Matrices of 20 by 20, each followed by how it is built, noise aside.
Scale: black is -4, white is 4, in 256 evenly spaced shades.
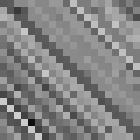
Toeplitz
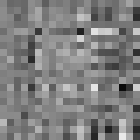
low rank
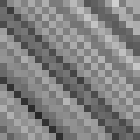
Toeplitz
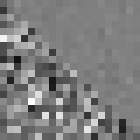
lower triangular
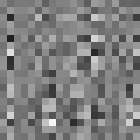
low rank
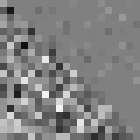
lower triangular
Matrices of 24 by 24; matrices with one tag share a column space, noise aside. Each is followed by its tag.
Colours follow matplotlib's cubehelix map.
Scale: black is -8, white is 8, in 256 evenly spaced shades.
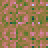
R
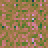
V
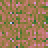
R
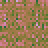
V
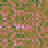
V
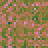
R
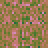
R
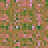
V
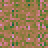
V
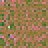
V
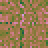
R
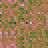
R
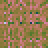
R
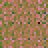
R
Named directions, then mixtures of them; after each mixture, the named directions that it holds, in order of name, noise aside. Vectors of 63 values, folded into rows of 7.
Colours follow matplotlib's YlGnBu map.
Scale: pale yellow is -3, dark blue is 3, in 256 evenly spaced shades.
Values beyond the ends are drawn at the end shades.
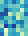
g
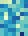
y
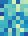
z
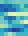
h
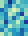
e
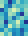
e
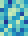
e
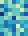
g, y, z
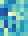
e, g, h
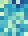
z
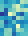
e, g, z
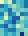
y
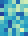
z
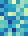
h, z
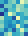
g, h, z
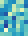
e, g, y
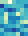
e, h, y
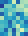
z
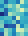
g, z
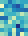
y, z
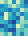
y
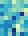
e, y, z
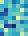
g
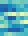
h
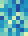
z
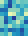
e, h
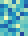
y
